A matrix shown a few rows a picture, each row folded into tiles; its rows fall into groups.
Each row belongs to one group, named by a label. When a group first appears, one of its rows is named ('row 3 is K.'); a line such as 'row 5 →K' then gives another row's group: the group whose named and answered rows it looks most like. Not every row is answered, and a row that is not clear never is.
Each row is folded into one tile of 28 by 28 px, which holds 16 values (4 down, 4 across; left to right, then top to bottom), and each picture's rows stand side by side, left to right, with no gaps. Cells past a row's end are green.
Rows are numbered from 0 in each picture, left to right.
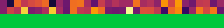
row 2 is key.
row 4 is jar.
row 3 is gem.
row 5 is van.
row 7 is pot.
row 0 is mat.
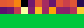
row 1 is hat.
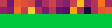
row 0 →key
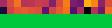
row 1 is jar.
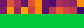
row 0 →hat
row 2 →van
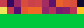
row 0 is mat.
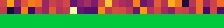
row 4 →van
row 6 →pot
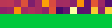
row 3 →hat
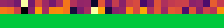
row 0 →van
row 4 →key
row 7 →mat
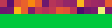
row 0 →key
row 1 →pot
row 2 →van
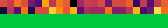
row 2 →pot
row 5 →key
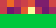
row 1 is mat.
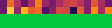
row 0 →hat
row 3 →hat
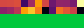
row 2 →van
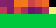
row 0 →key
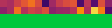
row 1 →pot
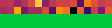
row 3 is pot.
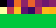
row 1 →key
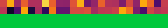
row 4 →gem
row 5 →pot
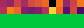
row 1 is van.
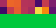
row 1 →gem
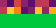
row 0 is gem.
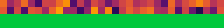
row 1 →mat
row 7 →pot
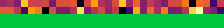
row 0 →van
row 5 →hat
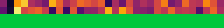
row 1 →van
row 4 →gem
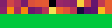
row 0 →hat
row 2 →van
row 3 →key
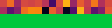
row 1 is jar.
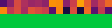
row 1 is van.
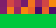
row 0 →hat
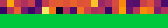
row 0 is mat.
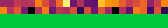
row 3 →key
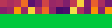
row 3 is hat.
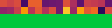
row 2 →hat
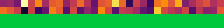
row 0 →van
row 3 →key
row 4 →pot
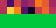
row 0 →gem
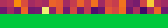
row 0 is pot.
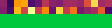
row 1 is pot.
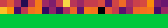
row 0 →jar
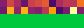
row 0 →hat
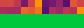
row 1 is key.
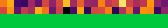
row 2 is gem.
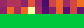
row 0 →hat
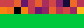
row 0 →jar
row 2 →mat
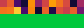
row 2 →pot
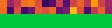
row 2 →key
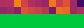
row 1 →van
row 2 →jar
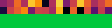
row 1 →pot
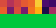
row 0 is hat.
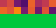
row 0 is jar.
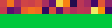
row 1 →jar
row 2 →pot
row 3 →gem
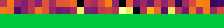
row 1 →gem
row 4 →gem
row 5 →gem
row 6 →mat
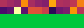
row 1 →van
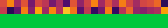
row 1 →hat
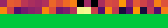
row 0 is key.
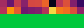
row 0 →gem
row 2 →jar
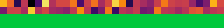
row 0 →pot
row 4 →pot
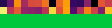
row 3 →mat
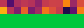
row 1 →key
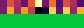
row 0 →hat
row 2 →hat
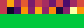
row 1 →hat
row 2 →key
